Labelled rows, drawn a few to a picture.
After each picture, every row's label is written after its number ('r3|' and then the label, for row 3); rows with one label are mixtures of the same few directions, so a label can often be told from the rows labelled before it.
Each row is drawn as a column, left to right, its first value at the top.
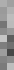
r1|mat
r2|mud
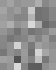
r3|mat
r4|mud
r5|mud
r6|mud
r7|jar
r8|mud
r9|mat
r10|jar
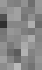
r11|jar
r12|mud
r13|mud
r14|mud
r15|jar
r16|jar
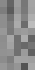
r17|jar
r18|jar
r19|mud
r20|mud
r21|mud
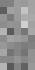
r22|jar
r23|jar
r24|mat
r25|jar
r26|jar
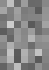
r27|jar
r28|mud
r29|mud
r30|mud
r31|mud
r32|mat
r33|jar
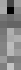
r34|jar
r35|jar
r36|mat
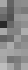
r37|jar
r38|mat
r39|mat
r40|jar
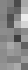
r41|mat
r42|mat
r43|mat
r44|mat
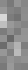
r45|mat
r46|mat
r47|mud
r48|mud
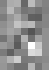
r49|mat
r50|mat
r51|mud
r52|jar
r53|mud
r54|mud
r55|jar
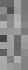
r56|mat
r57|jar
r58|mud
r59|jar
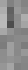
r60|jar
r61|jar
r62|jar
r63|mat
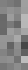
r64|jar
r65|mud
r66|mud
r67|mud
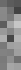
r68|mud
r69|mat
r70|jar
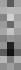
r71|mat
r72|mud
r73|mat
